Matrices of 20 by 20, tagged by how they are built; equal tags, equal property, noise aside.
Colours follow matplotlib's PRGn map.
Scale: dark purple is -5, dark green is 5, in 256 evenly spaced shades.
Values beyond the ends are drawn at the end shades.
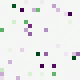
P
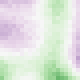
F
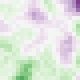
F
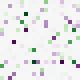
P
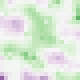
F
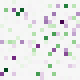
P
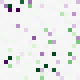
P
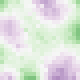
F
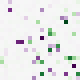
P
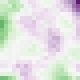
F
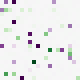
P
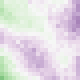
F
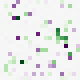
P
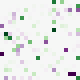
P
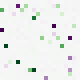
P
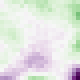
F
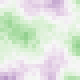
F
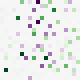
P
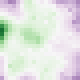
F
